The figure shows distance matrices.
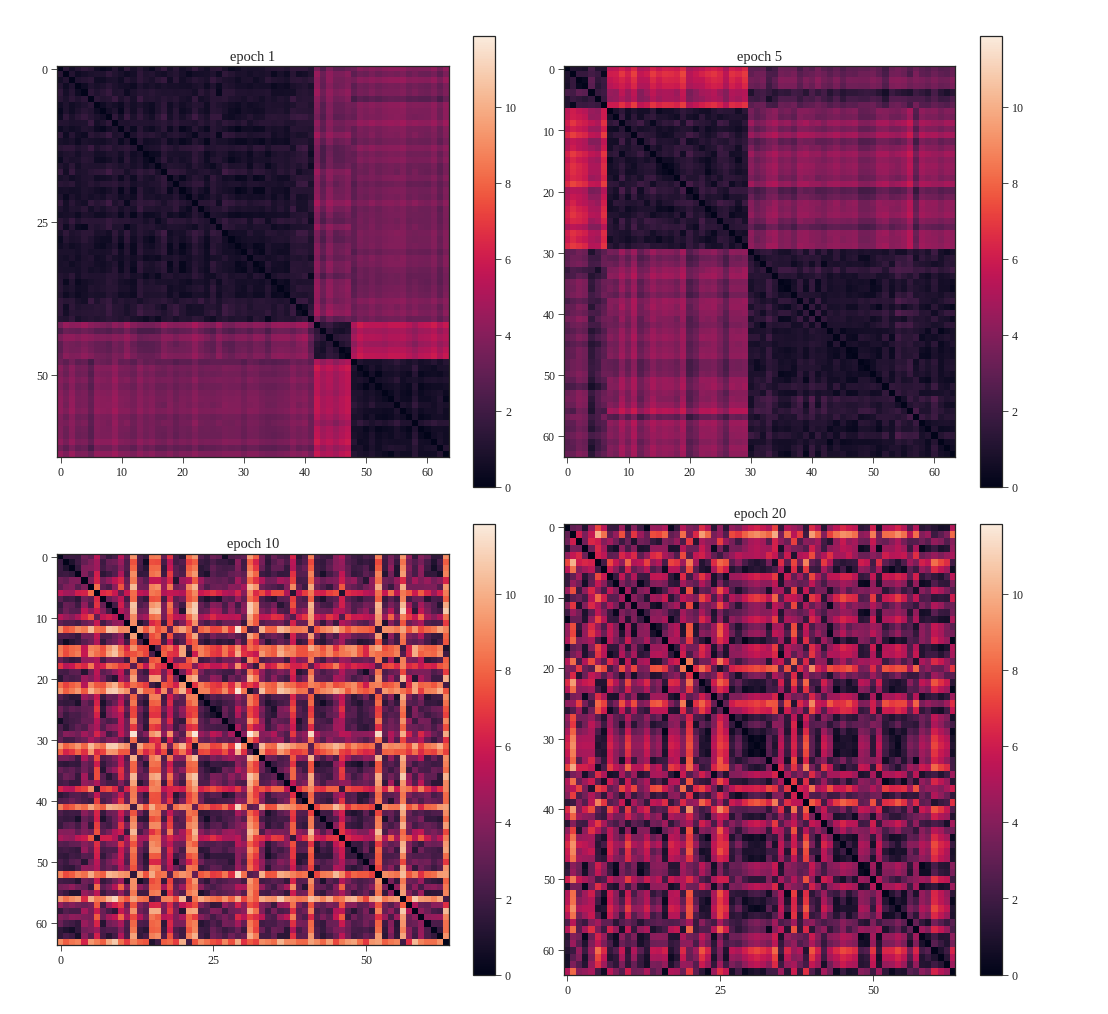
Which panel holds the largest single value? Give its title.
epoch 10
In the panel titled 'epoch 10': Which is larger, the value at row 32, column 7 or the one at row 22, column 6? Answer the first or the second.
the second
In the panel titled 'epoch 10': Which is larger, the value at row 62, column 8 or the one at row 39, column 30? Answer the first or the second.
the second
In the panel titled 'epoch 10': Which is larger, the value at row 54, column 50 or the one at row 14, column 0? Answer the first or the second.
the first
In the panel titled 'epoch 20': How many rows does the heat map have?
64
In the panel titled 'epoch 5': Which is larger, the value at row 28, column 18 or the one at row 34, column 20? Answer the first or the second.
the second
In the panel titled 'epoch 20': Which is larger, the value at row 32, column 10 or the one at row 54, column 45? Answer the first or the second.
the first
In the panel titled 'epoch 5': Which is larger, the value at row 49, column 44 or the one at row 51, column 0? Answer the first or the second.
the second
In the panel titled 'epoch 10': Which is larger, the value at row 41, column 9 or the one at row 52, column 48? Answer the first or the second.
the first
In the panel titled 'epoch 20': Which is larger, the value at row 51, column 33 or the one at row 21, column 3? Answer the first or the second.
the first
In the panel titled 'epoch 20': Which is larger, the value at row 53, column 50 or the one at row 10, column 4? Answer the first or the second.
the second
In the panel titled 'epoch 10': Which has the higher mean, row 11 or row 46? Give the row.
46
